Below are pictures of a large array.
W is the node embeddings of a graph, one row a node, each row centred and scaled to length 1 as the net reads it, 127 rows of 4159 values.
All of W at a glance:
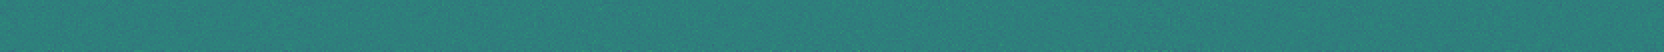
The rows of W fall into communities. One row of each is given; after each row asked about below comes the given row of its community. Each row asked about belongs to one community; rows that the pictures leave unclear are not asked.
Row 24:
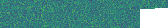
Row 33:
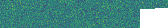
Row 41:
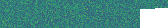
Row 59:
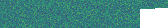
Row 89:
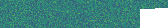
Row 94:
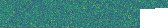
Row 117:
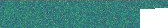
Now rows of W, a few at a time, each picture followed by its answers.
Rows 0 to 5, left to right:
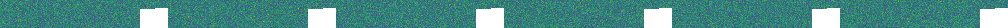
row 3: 59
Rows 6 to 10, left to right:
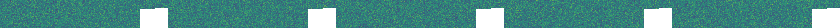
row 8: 41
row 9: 59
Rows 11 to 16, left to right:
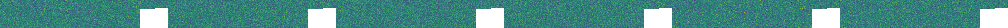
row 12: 59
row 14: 89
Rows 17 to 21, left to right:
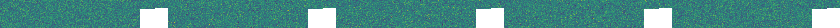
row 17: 94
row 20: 59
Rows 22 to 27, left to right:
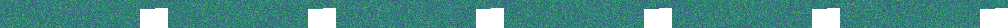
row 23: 59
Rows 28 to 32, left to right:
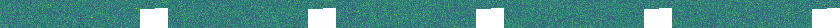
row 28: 59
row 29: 89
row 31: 41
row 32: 41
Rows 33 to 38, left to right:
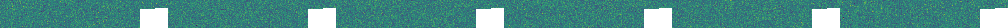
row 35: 24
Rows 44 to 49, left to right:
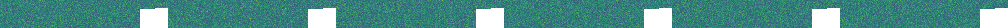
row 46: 24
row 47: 41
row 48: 89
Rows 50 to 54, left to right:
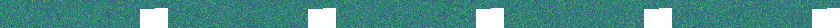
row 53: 89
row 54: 24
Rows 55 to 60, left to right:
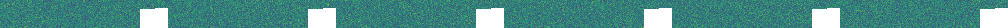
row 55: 24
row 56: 89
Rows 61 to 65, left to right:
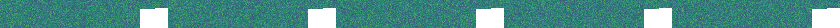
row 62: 24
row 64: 24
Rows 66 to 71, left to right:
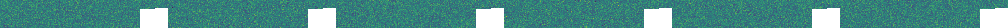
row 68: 94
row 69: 41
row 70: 89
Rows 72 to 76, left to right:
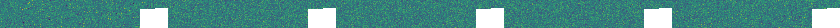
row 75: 24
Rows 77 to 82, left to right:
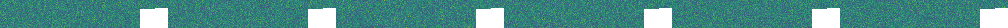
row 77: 24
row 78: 24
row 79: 41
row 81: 59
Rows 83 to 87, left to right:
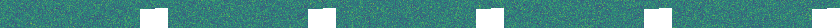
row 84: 94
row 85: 33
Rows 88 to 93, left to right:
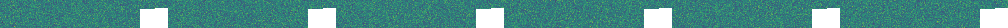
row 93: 33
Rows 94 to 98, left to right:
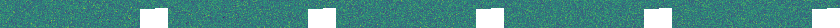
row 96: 41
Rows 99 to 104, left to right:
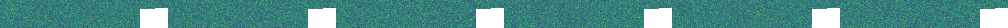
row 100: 33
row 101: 94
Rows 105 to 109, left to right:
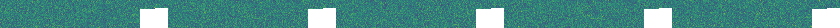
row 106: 41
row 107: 89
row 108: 41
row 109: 33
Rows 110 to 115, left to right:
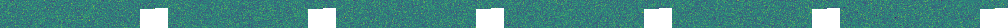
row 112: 89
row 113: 94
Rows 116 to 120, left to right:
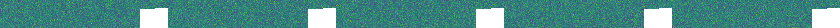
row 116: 89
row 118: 117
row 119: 24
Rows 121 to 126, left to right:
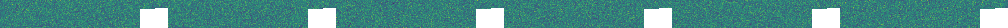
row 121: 89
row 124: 41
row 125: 59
